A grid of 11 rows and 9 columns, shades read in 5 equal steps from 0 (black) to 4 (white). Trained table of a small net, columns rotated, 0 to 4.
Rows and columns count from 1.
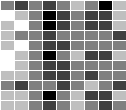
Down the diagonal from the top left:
2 3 2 1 1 3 2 2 1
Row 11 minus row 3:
0 -1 0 1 1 1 1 0 -1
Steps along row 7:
down down down same up same same same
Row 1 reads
2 1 2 1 2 3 2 0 3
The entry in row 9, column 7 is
3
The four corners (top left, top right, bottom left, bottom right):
2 3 3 2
